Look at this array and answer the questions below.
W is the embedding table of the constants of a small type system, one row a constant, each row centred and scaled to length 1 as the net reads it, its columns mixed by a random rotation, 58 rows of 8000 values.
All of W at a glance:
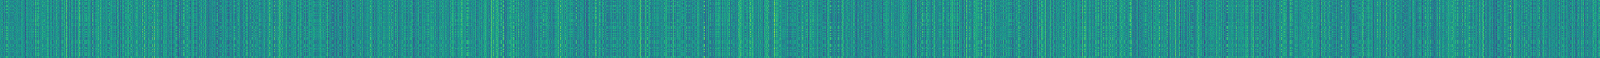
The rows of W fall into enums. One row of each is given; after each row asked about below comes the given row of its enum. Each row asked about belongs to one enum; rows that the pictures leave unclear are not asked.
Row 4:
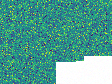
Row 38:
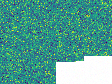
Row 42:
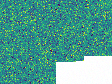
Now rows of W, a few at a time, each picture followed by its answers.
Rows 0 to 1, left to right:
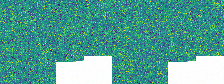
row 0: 42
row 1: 38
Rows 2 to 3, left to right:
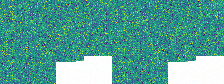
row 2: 4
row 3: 42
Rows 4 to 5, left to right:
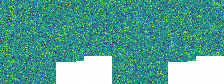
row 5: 38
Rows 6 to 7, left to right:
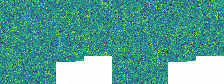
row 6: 38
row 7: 42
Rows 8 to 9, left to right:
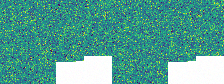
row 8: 42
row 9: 38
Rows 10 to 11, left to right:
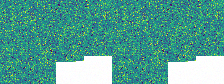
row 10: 42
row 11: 42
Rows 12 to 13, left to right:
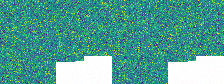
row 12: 38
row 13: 4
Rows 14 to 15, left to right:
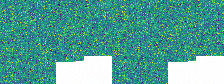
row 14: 42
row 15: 4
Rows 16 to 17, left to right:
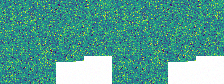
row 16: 42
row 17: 42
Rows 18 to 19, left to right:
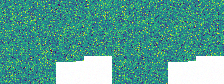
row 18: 42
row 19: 4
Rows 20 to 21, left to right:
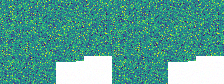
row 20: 4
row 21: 4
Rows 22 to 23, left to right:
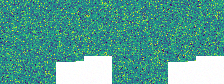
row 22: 38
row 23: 42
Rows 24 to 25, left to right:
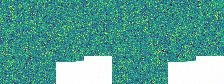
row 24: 4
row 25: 42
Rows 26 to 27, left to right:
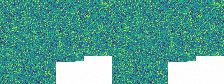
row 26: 38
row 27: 38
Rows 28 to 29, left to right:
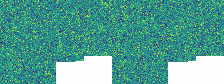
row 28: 38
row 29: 4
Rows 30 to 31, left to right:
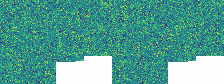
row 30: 38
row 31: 4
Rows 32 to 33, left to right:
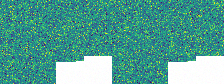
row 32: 4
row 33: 38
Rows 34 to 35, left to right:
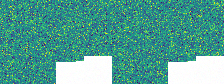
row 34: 4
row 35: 38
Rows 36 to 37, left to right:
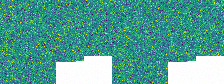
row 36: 4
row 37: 38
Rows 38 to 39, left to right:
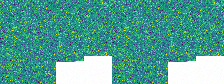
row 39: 38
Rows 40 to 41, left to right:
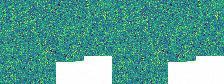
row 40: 42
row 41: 42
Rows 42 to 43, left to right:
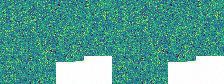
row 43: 42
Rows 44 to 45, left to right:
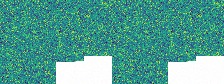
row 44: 38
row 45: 38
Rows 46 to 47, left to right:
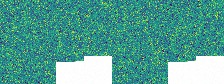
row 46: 38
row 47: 42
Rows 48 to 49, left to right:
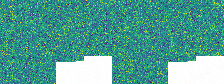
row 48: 4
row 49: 38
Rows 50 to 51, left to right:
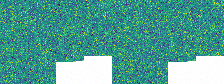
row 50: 42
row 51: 38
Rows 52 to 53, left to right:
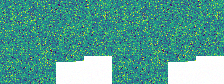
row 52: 42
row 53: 42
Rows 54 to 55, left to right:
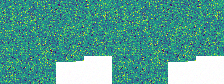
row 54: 42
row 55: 42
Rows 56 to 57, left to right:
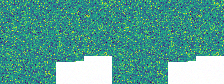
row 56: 38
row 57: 38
